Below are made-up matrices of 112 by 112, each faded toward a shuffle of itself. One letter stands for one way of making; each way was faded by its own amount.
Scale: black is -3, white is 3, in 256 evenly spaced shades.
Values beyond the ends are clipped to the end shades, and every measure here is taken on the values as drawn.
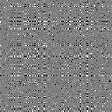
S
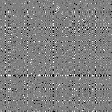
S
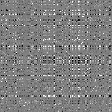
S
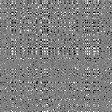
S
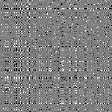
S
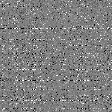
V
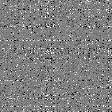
V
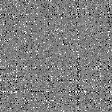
V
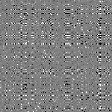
S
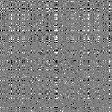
S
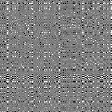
S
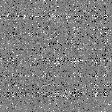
V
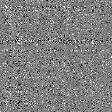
V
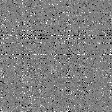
V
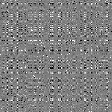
S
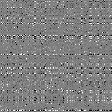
S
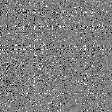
V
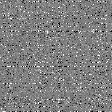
V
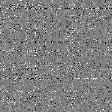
V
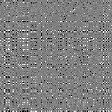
S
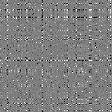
S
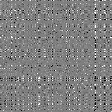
S
